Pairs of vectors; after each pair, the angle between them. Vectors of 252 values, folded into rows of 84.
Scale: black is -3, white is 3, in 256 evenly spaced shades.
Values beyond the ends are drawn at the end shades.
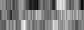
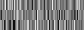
orthogonal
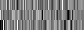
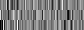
nearly parallel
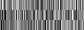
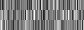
partly opposed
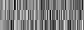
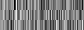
nearly parallel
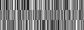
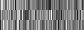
orthogonal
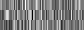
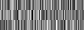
partly aligned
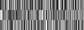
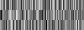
nearly opposite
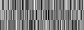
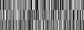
orthogonal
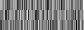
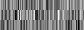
partly aligned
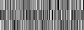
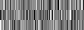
nearly parallel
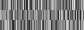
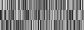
orthogonal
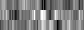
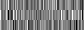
orthogonal
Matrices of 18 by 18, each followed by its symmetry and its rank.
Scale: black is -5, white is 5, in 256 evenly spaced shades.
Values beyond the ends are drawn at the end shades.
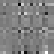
neither, rank two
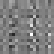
neither, rank two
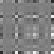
symmetric, rank one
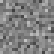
neither, full rank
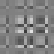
symmetric, rank one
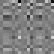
neither, rank two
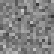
neither, full rank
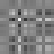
symmetric, rank one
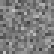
neither, full rank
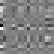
neither, rank two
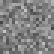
neither, full rank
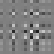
symmetric, rank one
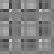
symmetric, rank one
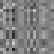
neither, rank two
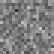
neither, full rank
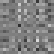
neither, rank two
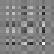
symmetric, rank one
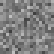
neither, full rank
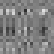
neither, rank two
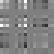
symmetric, rank one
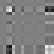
symmetric, rank one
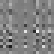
neither, rank two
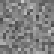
neither, full rank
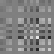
symmetric, rank one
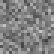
neither, full rank
